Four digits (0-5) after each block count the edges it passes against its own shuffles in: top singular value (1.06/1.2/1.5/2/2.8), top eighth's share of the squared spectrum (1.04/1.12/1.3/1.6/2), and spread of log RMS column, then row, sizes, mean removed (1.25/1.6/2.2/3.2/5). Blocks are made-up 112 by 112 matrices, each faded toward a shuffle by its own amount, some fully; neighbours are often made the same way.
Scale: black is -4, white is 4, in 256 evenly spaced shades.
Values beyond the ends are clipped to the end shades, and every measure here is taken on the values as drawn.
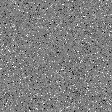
2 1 0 0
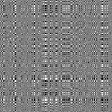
5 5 4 4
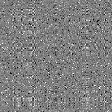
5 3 2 2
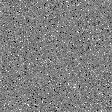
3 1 0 0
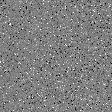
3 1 0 0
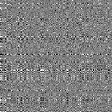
5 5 3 4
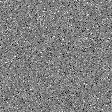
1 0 0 0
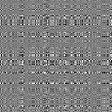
5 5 4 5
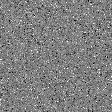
1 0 0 0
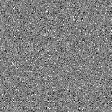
4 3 1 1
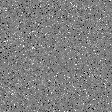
2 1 0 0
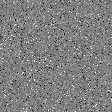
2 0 0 0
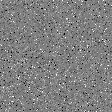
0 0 0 0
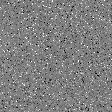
2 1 0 0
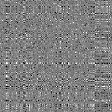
5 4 3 3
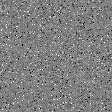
3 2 1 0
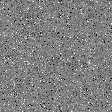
3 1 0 1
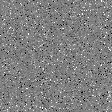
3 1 1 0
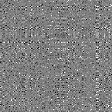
5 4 3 3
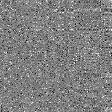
4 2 1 1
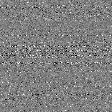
2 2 0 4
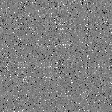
4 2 1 1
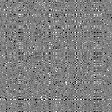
5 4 3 3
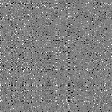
5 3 2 2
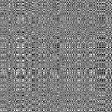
5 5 4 4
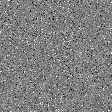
1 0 0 0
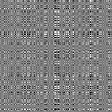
5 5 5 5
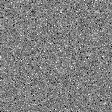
3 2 0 0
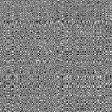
5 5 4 3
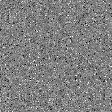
3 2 1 0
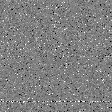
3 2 0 1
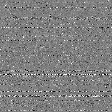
3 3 0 4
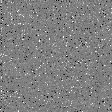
3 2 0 0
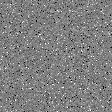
2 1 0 0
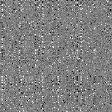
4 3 3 2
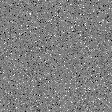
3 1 0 0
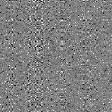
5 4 3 2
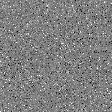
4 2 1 1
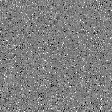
4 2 1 1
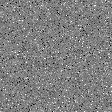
2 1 0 0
